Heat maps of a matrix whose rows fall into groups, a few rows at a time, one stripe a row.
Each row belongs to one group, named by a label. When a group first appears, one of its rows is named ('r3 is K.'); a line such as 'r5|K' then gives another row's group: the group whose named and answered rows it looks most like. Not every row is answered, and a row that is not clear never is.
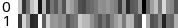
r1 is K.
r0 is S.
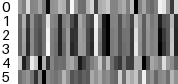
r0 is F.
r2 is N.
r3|N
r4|S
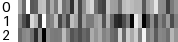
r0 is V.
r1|S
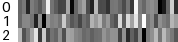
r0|N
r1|K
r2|S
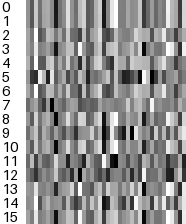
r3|F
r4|V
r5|S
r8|F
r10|F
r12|N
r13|F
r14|V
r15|F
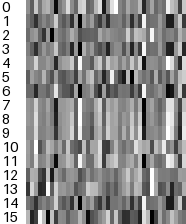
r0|F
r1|N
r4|F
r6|N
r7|F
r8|F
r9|F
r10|V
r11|F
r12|K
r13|K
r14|N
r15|S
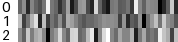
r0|N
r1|S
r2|F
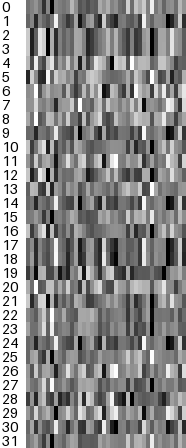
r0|K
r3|S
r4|V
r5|K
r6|V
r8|V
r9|N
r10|S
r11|F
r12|S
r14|N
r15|K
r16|S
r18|N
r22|S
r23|S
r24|N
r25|K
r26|F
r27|S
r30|N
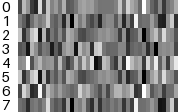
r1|N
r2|S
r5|S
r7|N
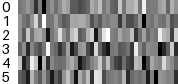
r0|K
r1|S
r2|F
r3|N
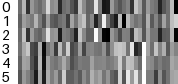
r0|N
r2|N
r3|K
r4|K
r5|K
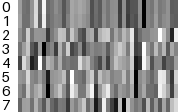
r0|S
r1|S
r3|K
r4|K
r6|F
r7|V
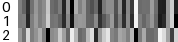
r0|N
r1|N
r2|F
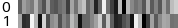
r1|S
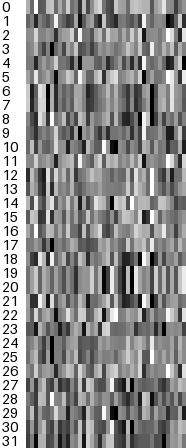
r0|V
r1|N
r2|F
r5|F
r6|S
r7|S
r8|S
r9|N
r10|N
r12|K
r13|K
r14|V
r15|K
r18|S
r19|V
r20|V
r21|S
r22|F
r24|K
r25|K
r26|F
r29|N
